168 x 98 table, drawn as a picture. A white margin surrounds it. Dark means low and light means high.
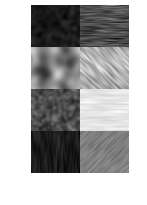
It is made of 4 by 2 panels. Panel 1,1: very low, blotchy, faint in contrast. Panel 1,2: low, streaked across. Panel 2,1: middling, smooth, strong in contrast. Panel 2,2: high, slanting down to the right. Panel 3,1: low, blotchy. Panel 3,2: very high, streaked across, faint in contrast. Panel 4,1: very low, streaked downward, faint in contrast. Panel 4,2: middling, slanting up to the right, faint in contrast.
